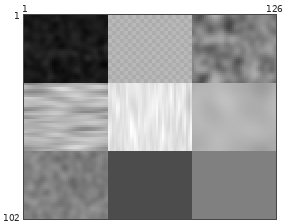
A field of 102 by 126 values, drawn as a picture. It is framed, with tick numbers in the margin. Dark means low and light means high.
It is made of 3 by 3 panels. Panel 1,1: very low, blotchy, faint in contrast. Panel 1,2: high, checkered, faint in contrast. Panel 1,3: middling, blotchy. Panel 2,1: high, streaked across. Panel 2,2: very high, streaked downward, faint in contrast. Panel 2,3: high, smooth, faint in contrast. Panel 3,1: middling, blotchy, faint in contrast. Panel 3,2: low, flat. Panel 3,3: middling, flat.
